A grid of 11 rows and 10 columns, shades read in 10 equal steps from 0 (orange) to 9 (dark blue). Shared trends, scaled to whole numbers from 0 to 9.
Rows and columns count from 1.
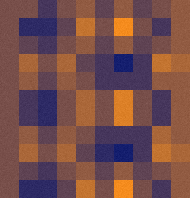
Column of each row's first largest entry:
3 2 3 7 6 3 3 6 7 3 2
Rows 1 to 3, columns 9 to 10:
5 4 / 7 4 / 5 4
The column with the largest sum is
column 3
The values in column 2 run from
3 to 8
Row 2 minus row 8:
0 4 2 2 -3 -2 -7 -2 4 0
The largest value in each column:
5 8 8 6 6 8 9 7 7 4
